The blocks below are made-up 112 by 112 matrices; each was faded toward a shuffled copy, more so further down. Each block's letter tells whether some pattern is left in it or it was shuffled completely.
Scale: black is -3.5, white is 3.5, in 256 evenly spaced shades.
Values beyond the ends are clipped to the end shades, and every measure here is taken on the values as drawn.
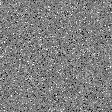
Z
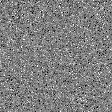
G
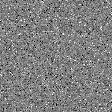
G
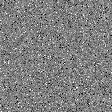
G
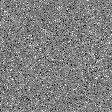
Z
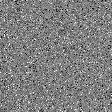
G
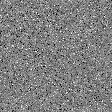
Z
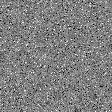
G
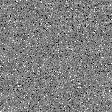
G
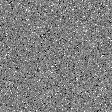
Z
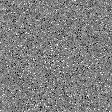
Z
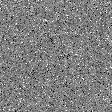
Z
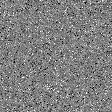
Z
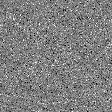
G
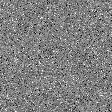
Z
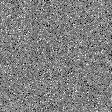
G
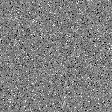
G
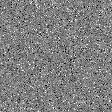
G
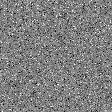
Z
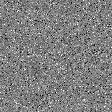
G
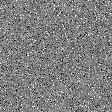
Z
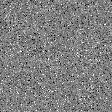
G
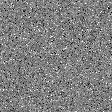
Z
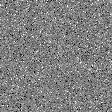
Z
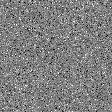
Z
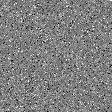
Z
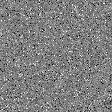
G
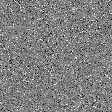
Z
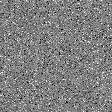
G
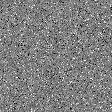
Z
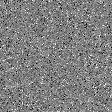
Z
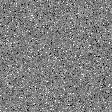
Z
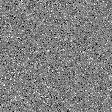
G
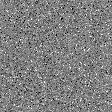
Z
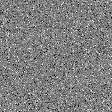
G
